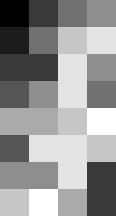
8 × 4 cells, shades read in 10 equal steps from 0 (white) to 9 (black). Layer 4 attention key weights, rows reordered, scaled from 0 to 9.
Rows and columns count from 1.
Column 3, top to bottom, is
5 2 1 1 2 1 1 3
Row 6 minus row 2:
-2 -4 -1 1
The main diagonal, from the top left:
9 5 1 5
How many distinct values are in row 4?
4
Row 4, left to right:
6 4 1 5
